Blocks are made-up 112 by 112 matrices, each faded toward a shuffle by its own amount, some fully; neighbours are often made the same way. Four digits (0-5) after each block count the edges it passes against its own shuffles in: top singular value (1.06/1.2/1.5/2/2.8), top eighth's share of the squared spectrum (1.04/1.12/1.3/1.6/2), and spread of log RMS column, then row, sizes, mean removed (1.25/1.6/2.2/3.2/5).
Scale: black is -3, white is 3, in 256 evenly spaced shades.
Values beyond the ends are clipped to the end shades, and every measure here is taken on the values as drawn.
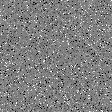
0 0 0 0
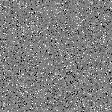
3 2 1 0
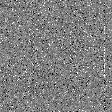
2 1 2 0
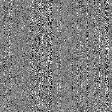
2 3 4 0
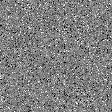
0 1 1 0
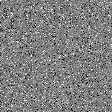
0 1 1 0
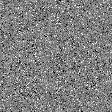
0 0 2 0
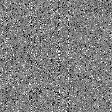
1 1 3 0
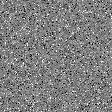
0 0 0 0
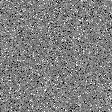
0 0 0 0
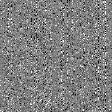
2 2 4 0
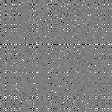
5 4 3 3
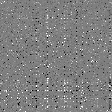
4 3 2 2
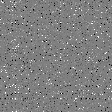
3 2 1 1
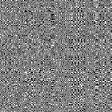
5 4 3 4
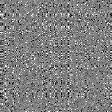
5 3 3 2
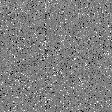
3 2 1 0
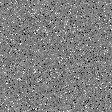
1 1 0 0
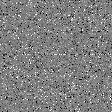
3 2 0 1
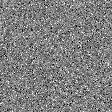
0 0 0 0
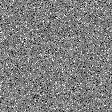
1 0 0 0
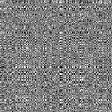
5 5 4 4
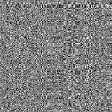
5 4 3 3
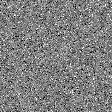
2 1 0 0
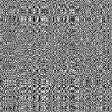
5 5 4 4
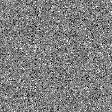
0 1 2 0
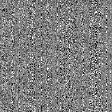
1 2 4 0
